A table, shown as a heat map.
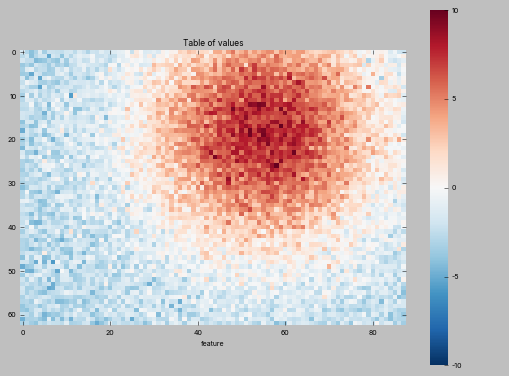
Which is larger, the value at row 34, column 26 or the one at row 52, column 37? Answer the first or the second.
the first
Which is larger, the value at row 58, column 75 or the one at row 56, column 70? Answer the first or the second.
the second
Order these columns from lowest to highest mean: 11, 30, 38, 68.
11, 30, 38, 68
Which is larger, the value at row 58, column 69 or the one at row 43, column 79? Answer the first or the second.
the second
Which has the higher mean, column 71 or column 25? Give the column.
71
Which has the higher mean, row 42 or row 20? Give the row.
20
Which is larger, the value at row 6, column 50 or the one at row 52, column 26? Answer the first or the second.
the first
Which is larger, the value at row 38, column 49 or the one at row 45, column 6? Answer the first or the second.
the first
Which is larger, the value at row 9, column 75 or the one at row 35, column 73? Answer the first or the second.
the first
